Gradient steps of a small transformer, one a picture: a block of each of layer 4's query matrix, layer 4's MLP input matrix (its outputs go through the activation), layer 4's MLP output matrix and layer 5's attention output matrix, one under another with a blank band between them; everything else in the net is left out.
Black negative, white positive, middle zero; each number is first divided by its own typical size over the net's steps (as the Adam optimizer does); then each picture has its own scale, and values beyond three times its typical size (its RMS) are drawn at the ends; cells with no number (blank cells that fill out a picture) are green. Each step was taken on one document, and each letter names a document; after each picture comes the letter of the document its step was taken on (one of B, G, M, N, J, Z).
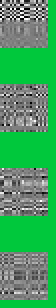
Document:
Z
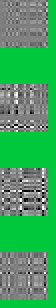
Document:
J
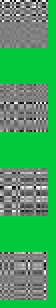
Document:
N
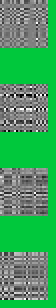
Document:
Z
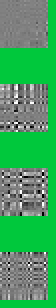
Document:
J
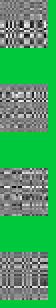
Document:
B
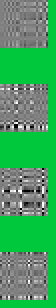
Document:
J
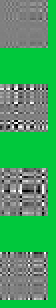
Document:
J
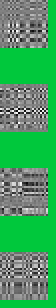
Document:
B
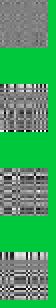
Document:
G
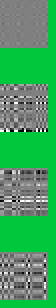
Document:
N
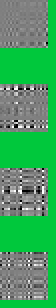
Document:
J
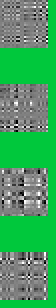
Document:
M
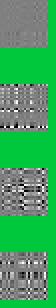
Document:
M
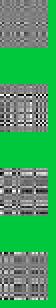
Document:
Z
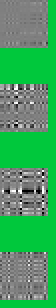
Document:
J
